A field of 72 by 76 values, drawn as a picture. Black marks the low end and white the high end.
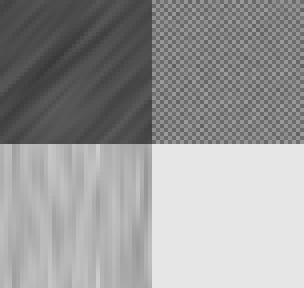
The table splits into 2 rows of 2 panels. Panel 1,1: low, slanting up to the right, faint in contrast. Panel 1,2: middling, checkered. Panel 2,1: high, streaked downward, faint in contrast. Panel 2,2: very high, flat.
